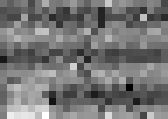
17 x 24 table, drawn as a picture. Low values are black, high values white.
Odd patch: higher, in the bottom left. Histogram: bell-shaped. Ninth with the highest average: bottom left. Stripes: horizontal, repeating 3 times. Odd rows or columns: none.
